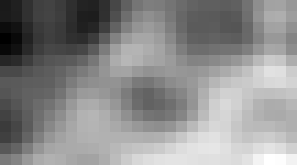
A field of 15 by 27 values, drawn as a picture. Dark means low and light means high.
Slope: up to the bottom right. Ninth with the highest average: bottom right. Ninth with the lowest average: top left. Lone odd cells: none. Mirror symmetry: none.
